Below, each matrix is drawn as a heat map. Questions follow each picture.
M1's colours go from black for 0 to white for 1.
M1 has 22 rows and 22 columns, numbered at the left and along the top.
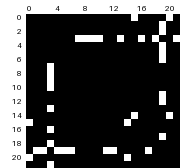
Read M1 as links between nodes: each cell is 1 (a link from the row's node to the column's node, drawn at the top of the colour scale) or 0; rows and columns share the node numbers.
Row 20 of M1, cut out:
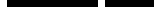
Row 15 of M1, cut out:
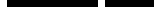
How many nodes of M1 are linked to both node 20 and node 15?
2
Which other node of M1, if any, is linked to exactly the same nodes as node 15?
node 20
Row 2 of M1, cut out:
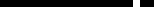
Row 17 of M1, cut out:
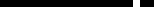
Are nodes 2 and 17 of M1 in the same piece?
yes
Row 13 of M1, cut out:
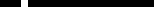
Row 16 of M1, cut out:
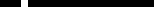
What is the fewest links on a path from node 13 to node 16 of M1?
2
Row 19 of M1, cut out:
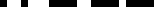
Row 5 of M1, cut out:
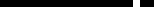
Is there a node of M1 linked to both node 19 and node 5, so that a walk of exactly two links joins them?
no
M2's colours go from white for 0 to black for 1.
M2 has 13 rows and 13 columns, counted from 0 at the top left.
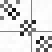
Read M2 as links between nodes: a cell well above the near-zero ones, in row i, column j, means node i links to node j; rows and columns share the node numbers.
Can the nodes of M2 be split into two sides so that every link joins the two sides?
no
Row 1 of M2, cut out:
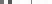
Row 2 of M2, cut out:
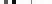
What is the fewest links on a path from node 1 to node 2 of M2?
1
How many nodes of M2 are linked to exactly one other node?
0
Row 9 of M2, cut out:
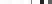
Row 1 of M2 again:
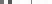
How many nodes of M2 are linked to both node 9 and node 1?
0
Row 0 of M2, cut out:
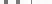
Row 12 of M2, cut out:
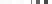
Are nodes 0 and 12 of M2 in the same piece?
no
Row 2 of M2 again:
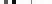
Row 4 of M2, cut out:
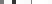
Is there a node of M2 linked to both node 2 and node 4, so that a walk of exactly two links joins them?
yes
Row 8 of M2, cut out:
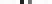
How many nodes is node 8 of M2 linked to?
2
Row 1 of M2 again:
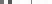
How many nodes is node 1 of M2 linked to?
2
